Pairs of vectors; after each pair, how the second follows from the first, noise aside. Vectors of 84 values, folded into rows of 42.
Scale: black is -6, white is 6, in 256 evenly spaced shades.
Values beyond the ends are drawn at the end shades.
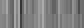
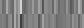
sign-scrambled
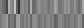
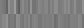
shrunk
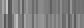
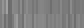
shrunk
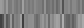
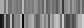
scaled up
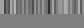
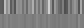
negated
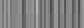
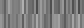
sign-scrambled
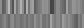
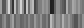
scaled up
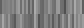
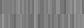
shrunk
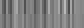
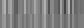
negated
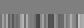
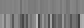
sign-scrambled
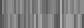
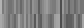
negated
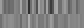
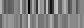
scaled up
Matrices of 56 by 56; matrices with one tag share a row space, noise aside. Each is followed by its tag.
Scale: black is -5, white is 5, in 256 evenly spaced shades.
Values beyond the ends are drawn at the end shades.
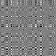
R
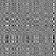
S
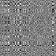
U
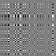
U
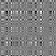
R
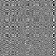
S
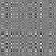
R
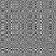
R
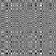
R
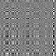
S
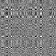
R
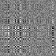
U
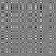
R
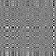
S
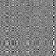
S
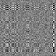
S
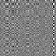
S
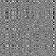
S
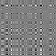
R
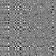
U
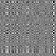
S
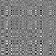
R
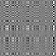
S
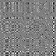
S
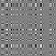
R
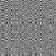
R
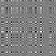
R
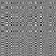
R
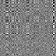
S
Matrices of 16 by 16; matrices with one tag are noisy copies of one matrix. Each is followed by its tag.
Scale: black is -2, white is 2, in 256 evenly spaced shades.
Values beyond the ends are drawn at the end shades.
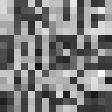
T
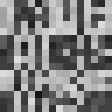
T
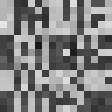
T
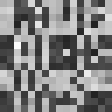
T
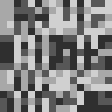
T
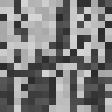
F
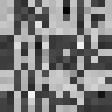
T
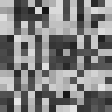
T
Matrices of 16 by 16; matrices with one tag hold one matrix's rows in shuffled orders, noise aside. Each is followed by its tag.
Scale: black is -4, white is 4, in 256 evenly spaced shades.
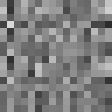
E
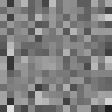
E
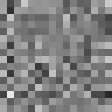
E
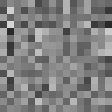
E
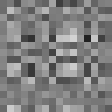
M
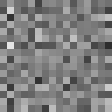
E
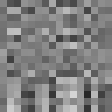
M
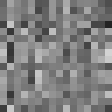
E
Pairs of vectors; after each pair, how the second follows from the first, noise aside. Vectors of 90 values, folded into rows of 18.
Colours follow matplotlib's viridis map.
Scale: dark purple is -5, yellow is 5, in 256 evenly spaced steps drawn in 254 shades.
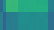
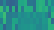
sign-scrambled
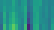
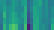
copied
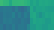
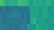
copied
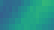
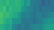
negated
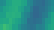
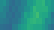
negated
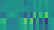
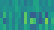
sign-scrambled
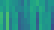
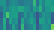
sign-scrambled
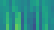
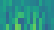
sign-scrambled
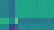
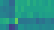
copied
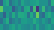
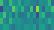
negated
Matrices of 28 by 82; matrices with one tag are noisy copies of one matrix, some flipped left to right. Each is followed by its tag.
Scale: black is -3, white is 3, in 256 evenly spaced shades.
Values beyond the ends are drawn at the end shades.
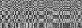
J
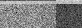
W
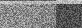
W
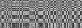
J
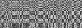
J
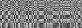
J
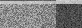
W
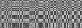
J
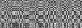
J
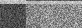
W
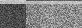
W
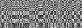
J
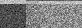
W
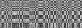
J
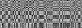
J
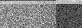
W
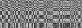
J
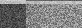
W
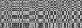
J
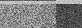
W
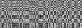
J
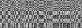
J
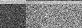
W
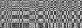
J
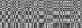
J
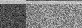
W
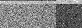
W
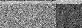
W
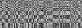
J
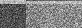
W
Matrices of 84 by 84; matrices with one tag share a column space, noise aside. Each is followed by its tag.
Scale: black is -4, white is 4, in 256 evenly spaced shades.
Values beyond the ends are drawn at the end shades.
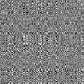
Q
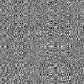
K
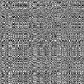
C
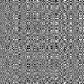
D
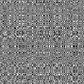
K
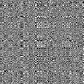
C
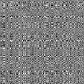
C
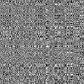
K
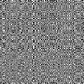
D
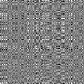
D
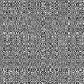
Q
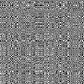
C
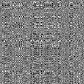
C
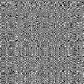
C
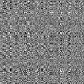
Q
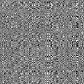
C
